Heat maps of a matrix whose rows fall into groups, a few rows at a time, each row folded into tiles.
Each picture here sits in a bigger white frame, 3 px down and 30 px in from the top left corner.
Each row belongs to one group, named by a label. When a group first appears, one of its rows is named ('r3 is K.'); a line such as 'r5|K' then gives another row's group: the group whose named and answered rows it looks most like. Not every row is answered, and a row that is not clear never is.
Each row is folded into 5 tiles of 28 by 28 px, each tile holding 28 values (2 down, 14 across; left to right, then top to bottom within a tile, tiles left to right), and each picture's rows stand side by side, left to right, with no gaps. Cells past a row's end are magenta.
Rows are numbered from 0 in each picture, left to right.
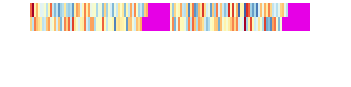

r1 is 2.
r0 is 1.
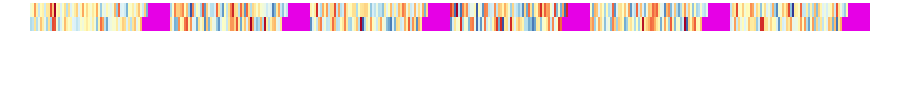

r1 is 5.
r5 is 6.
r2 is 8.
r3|8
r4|2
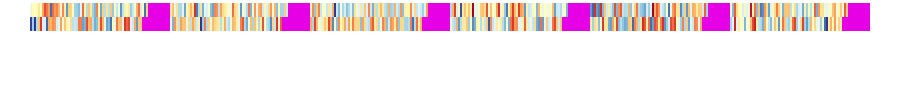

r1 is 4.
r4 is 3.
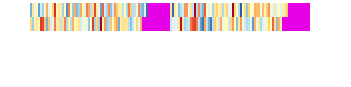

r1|8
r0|4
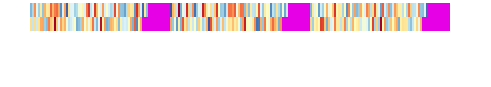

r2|4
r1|5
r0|6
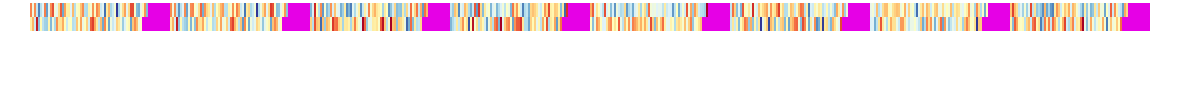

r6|6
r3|3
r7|1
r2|1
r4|1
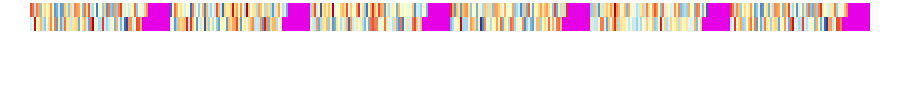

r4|6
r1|5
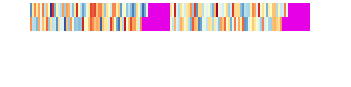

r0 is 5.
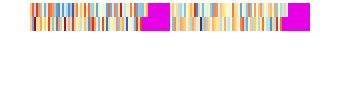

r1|4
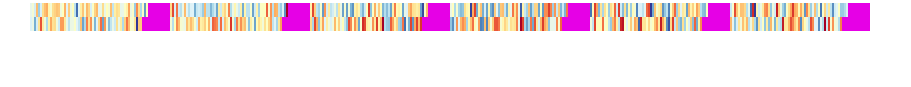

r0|6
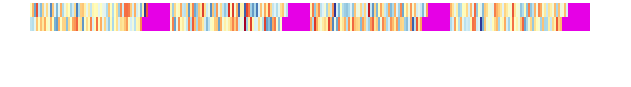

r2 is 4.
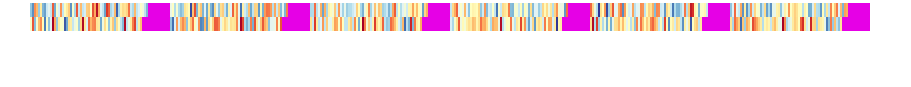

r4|2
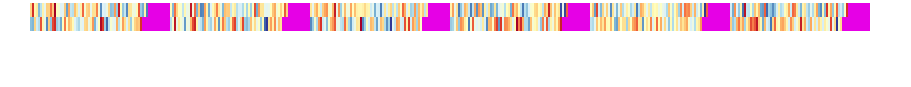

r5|1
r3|3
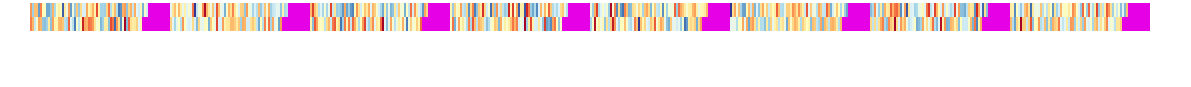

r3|2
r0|2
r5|5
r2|1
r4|8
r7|4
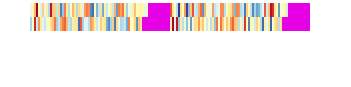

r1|2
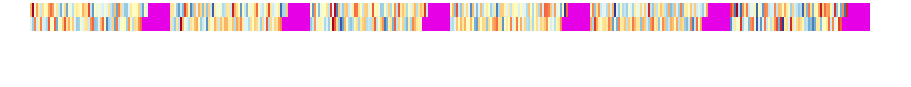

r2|8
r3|4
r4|4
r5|8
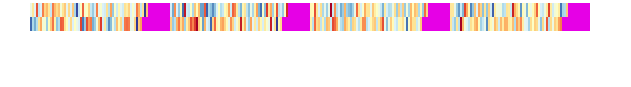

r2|1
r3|3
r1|1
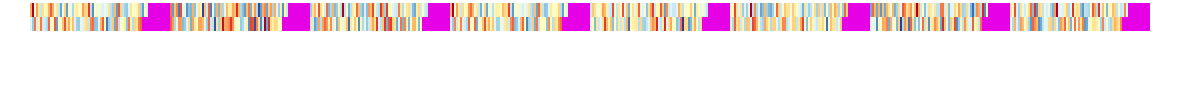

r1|2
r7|3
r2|5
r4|5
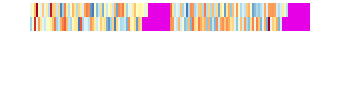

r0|8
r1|2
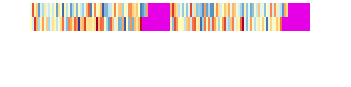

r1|1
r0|3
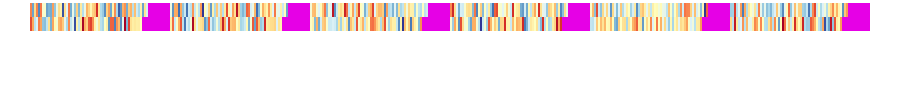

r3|3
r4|4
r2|5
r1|2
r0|2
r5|3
